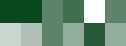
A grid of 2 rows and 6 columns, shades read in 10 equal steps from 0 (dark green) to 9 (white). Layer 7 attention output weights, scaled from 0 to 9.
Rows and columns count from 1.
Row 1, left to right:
0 0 3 2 9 3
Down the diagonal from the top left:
0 6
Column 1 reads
0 7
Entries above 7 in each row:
1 0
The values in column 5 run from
1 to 9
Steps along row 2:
down down up down up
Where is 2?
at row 1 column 4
